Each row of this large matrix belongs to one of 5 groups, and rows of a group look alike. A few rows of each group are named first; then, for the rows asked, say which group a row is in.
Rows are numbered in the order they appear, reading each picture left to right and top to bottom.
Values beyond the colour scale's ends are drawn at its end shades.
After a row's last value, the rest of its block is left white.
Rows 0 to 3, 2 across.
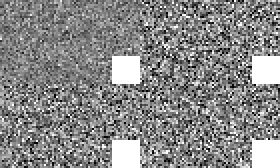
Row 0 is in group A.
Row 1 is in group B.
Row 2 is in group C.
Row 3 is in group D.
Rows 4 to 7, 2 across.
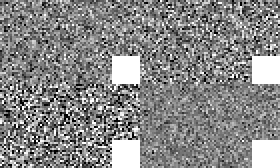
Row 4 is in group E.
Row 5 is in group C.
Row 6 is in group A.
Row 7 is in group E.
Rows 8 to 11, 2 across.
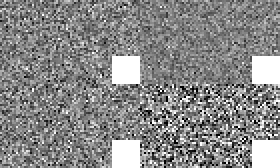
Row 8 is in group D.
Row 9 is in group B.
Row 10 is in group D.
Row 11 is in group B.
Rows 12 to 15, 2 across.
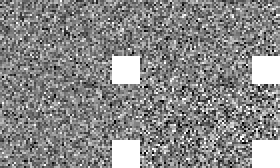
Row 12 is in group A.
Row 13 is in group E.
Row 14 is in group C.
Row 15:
E
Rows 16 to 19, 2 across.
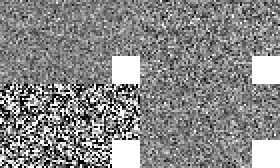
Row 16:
C
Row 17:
C
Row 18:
A
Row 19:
D
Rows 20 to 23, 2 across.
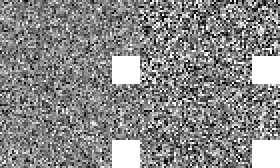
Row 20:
C
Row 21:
A
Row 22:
D
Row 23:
B
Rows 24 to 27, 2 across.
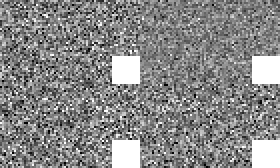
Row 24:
B
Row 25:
C
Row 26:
E
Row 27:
C
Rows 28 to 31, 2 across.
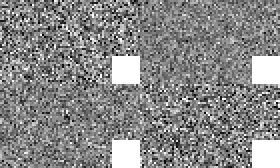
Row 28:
D
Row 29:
E
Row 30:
A
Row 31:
B
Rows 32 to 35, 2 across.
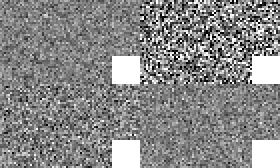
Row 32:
B
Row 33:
A
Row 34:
B
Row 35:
D
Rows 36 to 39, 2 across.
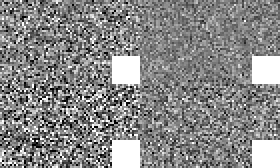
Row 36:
C
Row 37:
D
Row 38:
B
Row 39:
B
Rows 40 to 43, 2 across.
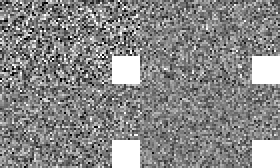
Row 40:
E
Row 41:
D
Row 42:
B
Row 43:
B
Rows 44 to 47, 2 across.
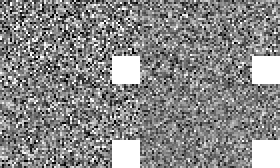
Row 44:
A
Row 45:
B
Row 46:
C
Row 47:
E
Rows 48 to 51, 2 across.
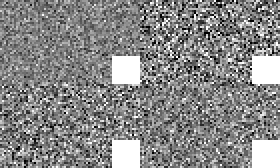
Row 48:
D
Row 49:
A
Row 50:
B
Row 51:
E
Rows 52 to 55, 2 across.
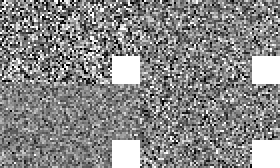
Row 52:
D
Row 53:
C
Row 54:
B
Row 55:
A
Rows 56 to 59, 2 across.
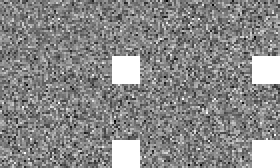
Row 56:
C
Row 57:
C
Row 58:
C
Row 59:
D
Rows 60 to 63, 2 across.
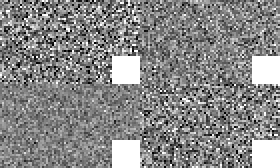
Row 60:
B
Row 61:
E
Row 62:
C
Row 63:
B
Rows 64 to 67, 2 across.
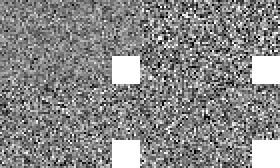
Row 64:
C
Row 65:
B
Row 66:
D
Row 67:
A
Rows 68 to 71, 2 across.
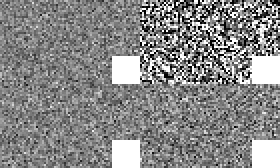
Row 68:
B
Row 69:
D
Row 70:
C
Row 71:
B
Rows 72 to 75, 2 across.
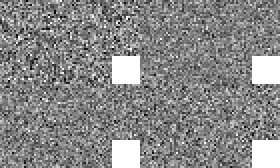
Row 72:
C
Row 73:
A
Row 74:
B
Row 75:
E
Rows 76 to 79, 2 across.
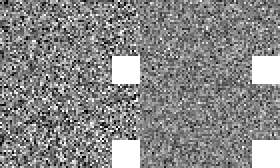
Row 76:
E
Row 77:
A
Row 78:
E
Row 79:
B
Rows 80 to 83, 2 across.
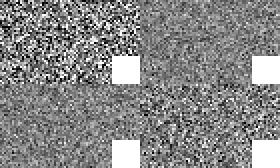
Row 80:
E
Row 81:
E
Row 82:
E
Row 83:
E
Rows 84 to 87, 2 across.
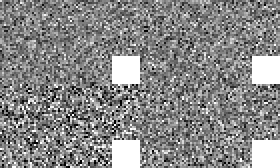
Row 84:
E
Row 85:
E
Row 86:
C
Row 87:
D
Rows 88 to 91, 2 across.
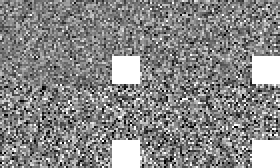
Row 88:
A
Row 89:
B
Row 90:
E
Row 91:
B
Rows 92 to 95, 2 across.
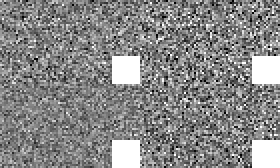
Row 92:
C
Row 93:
C
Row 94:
B
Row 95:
B
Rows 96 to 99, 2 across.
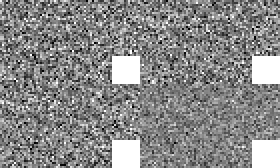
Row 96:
B
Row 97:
C
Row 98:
C
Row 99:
C
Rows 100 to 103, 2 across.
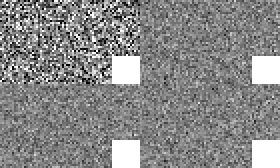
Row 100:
D
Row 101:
B
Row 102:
B
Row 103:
C
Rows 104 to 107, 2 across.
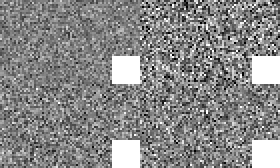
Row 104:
A
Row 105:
D
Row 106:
B
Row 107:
A
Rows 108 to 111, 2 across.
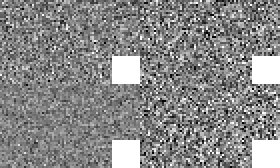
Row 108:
D
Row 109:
A
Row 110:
C
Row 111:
E
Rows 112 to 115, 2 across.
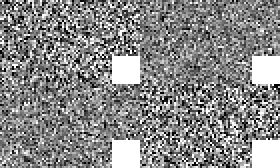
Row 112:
E
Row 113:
A
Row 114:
D
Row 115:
D
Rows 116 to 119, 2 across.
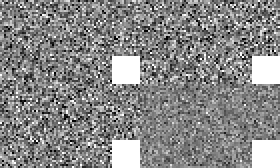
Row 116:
B
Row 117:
E
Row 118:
A
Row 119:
D
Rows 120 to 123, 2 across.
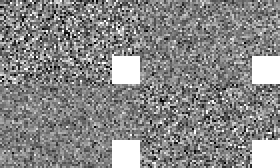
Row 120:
A
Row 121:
E
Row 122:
B
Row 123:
A
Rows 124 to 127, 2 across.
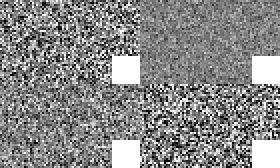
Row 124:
E
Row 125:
C
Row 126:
C
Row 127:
B
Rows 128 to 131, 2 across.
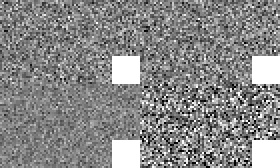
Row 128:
E
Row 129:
E
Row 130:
E
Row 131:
C
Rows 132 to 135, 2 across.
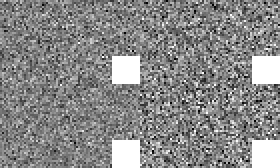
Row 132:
E
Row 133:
C
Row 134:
A
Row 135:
D
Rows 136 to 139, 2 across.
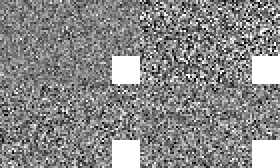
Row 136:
A
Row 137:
E
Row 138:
E
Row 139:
C
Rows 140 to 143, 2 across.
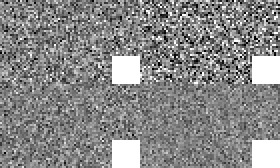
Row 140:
C
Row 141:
B
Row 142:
E
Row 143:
D
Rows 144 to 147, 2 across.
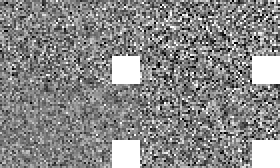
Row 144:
E
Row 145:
B
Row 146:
D
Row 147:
D
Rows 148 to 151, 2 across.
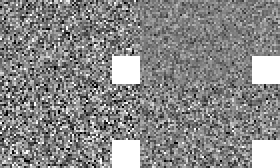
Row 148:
A
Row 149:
B
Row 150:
D
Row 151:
C
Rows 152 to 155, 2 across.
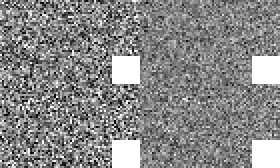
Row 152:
B
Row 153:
E
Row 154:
C
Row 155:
B
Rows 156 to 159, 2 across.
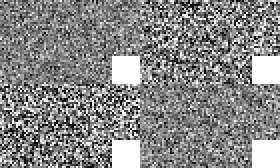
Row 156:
A
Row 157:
B
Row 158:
B
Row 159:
C
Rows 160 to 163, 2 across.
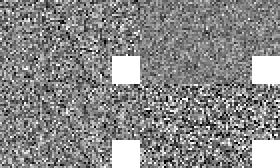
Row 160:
D
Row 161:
A
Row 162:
D
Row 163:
B
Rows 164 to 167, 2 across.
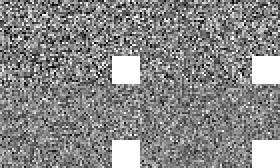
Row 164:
B
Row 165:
D
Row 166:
B
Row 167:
A
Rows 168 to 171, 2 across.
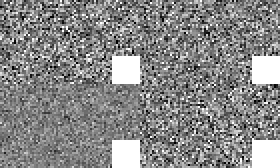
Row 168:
A
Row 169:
A
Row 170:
A
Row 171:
D
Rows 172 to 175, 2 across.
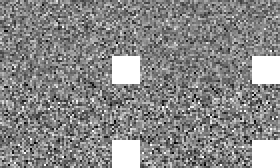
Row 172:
E
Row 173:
B
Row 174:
C
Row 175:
C
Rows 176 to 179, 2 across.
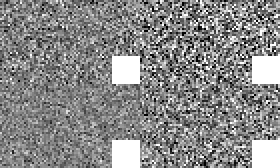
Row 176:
E
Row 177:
E
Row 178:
D
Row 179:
C
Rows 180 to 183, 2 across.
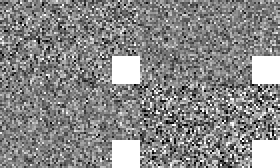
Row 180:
E
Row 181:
B
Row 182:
D
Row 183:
E
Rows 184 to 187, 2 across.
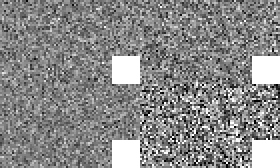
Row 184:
C
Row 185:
B
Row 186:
E
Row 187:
D
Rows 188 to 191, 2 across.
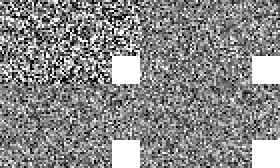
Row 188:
C
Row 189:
D
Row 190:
C
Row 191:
C
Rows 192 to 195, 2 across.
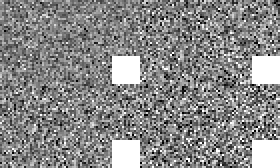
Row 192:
B
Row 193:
D
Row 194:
E
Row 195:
E
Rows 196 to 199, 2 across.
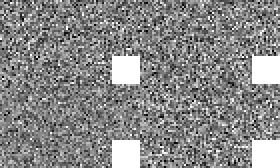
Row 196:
A
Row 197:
E
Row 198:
B
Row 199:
C
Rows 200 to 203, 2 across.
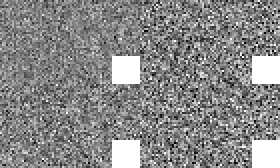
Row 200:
D
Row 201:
E
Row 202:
D
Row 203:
C
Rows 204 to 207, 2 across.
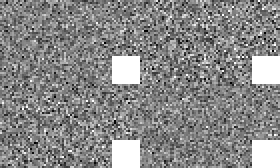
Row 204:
E
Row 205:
E
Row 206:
C
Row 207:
B
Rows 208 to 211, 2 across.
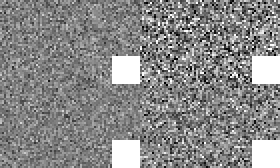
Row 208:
D
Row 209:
C
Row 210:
A
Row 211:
C
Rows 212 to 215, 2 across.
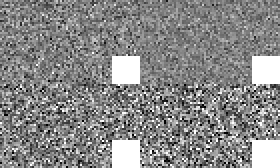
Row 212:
D
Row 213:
C
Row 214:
E
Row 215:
D
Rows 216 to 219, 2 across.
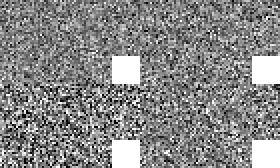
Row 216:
D
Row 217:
C
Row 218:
B
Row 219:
D
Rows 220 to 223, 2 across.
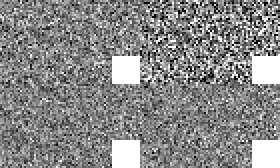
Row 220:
C
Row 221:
C
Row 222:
B
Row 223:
E
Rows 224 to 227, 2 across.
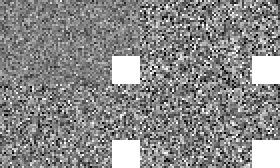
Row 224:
A
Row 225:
D
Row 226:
E
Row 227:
D
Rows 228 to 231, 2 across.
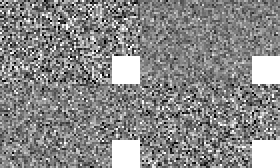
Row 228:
D
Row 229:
C
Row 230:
E
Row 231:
C
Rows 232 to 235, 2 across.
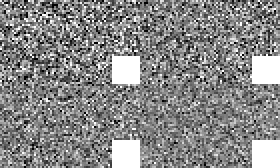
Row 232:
B
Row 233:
E
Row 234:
B
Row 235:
C
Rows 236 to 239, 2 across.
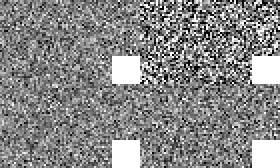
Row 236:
E
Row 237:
A
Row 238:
C
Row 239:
B
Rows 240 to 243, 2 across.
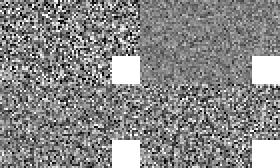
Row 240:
D
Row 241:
B
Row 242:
B
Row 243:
B
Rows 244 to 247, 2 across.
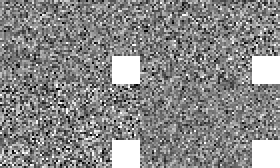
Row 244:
B
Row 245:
E
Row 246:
D
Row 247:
E
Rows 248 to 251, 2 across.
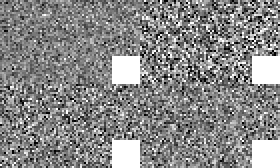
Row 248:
E
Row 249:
C
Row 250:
A
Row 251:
E
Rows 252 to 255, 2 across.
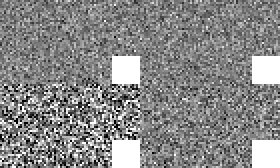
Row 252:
D
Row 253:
A
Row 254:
C
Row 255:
B
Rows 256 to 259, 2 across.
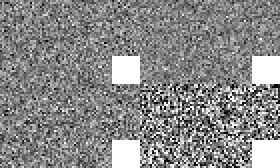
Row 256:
E
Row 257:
D
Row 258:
E
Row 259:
D
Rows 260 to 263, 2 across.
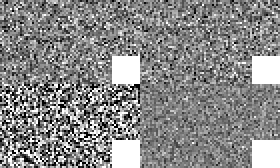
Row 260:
E
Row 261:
C
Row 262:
D
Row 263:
B
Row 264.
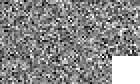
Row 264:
E
